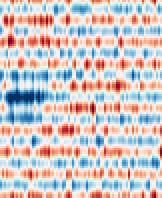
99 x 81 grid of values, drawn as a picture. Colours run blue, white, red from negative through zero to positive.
Horizontal stripes repeat 9 times down the table. No seam splits the table. A single dip lies in the middle left. On average the colour sits 50% of the way up the scale.
